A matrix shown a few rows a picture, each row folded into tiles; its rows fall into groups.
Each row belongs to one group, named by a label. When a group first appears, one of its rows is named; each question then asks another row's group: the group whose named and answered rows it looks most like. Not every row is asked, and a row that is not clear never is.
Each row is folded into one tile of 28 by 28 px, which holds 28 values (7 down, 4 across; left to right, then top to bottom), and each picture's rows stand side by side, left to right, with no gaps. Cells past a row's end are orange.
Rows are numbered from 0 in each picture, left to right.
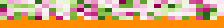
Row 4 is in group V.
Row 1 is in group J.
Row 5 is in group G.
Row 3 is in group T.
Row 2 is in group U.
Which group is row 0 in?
T
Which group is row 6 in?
T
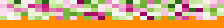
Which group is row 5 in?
T
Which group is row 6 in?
J
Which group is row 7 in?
G
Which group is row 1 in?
U
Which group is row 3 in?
V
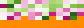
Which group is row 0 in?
V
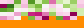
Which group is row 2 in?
V
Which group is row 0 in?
V
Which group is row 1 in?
V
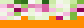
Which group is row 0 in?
U
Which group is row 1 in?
U
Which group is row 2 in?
U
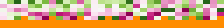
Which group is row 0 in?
U
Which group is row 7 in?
J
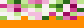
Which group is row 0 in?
U
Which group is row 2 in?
J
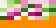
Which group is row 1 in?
T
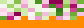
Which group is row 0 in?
V
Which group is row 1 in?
G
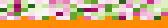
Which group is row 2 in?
T
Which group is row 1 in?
T
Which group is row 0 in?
J
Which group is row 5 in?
T
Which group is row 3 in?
G
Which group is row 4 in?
J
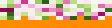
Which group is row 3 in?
J
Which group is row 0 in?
G
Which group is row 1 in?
U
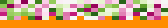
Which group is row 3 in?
G
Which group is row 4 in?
J
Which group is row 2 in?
J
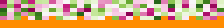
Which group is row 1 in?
G
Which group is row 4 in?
V
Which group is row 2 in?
U
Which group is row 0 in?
J
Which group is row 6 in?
G
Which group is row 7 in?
J
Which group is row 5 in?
T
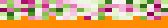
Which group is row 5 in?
J
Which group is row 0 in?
G
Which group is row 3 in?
U
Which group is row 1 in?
J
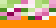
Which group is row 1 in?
V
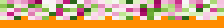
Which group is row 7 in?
V
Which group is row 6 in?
T
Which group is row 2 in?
T
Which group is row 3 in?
J
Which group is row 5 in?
G
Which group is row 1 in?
T
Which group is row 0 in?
T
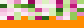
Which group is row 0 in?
T
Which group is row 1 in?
T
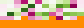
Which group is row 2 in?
G
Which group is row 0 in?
G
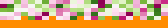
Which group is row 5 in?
G
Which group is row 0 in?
V
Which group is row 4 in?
V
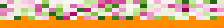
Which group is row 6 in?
U
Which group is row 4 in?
T
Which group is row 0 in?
T
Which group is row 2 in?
J
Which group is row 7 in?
U
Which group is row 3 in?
G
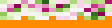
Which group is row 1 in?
U
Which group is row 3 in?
G
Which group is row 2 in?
V
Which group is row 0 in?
G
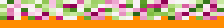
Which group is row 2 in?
G
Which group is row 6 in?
J
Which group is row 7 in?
J
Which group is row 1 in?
V
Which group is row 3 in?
V
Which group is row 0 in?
J
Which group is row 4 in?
U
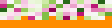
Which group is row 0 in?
V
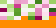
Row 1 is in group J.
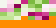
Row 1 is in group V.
